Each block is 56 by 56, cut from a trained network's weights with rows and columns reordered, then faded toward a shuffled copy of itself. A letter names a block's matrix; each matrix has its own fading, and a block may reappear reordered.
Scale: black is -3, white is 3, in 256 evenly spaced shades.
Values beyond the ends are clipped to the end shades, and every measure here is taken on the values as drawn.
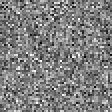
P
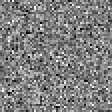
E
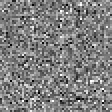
P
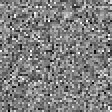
P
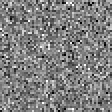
E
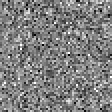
E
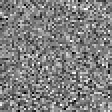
P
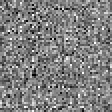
P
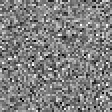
E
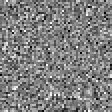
P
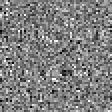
P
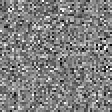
P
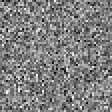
P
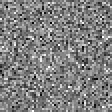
P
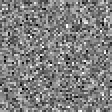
E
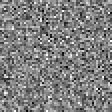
E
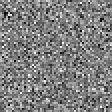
E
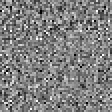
P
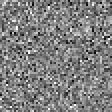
E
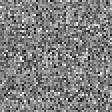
P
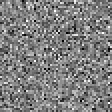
P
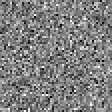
E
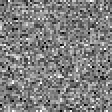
E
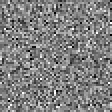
P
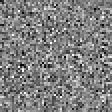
P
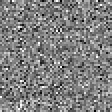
P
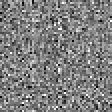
E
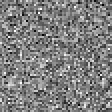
E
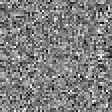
E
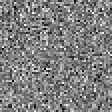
P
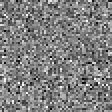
P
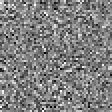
E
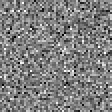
P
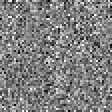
P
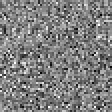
P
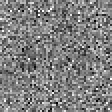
P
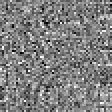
E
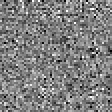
P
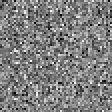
P
